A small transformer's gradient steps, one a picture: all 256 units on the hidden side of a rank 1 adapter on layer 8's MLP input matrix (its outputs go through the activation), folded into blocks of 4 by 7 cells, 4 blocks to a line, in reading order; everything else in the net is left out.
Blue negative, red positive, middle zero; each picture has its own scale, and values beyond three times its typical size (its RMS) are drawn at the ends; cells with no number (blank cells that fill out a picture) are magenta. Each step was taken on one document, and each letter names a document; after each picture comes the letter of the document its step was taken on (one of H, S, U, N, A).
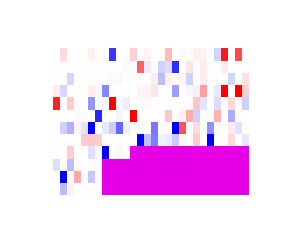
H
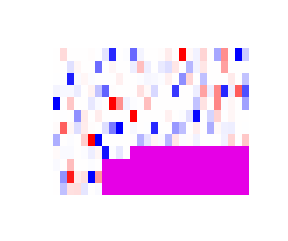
H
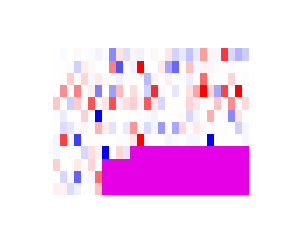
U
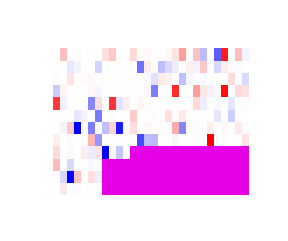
H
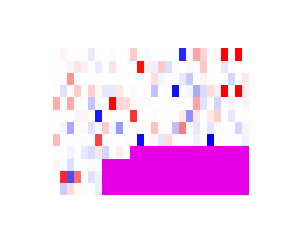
H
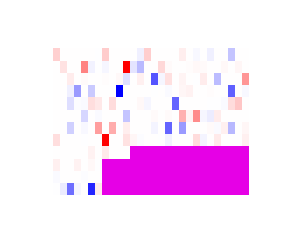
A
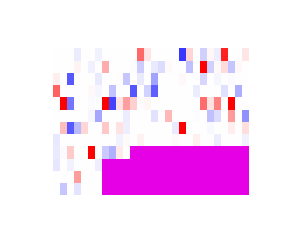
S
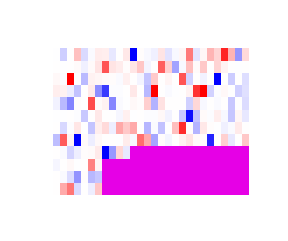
U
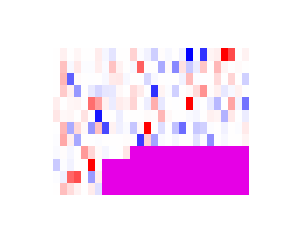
U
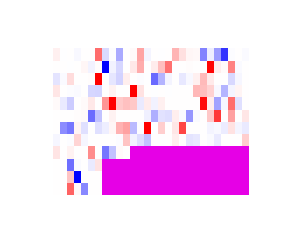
S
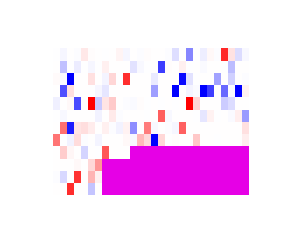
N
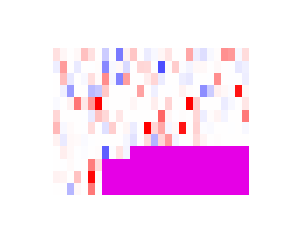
N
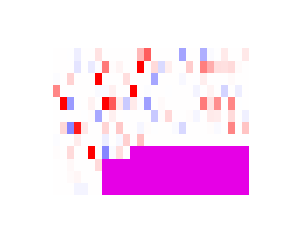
S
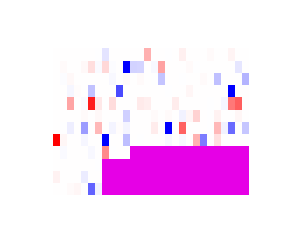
A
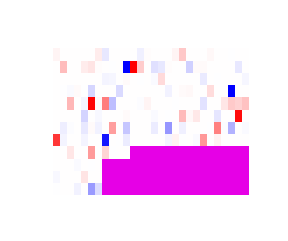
A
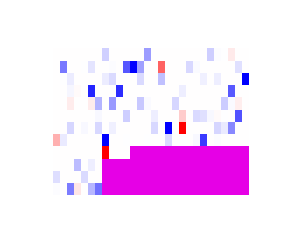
A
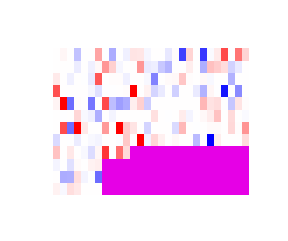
S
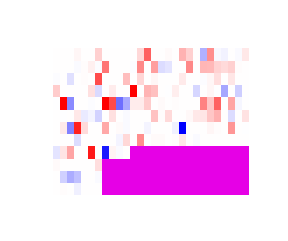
S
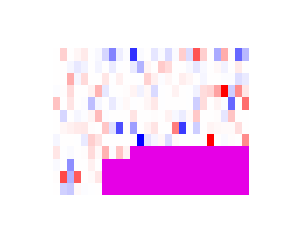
H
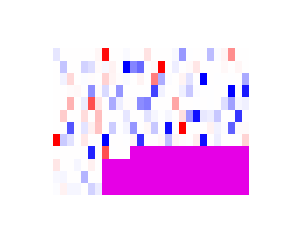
A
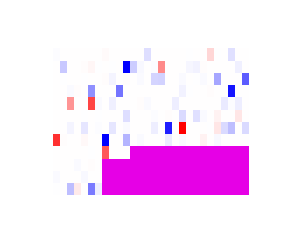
A
